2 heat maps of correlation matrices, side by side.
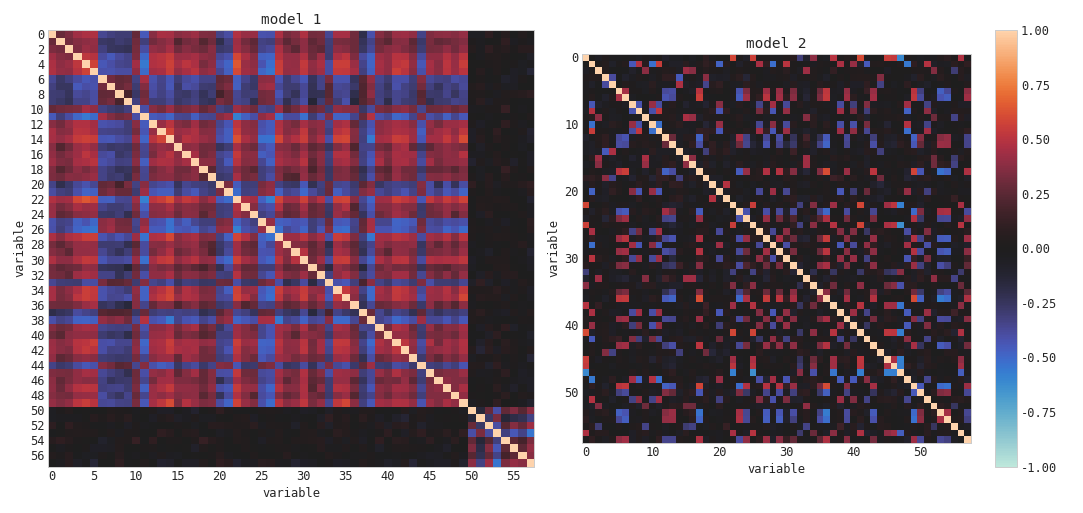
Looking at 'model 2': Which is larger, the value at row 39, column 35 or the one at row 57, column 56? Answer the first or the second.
the first
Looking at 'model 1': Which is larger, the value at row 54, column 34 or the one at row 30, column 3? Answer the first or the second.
the second
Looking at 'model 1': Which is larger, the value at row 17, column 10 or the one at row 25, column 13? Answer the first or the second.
the first
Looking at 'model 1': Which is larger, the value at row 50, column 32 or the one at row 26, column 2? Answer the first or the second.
the first
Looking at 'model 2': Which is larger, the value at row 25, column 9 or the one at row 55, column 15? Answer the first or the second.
the first
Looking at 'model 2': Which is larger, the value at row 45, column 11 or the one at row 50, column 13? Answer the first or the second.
the second
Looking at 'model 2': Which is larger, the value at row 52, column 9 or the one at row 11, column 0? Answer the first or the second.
the first
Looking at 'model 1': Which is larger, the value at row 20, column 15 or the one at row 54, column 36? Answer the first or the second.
the second
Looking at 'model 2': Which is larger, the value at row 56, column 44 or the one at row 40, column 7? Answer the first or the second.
the first
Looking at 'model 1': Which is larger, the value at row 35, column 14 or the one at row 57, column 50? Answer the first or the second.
the first
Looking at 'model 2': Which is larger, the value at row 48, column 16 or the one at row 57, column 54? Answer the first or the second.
the first
